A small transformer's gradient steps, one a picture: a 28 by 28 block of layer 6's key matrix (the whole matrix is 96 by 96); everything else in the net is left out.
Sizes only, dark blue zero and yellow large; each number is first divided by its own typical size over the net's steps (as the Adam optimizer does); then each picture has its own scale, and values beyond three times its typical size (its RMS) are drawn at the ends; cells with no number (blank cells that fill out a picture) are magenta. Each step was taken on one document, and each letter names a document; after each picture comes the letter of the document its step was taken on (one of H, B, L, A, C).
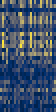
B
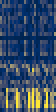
B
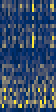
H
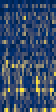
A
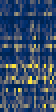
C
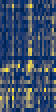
B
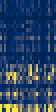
C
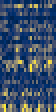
C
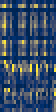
A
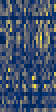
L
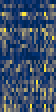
A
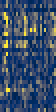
A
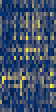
L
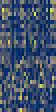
L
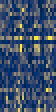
H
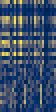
B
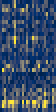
H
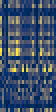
B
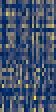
L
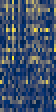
L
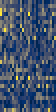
L
